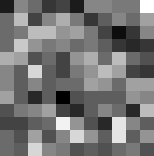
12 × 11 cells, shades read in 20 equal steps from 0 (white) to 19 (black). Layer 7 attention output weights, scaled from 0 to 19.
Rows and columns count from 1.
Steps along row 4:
down up up down up down up up up down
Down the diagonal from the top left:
17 5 5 10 14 10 7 12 11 9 8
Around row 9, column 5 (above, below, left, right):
19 1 7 16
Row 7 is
9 12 9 12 11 11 7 8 11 7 7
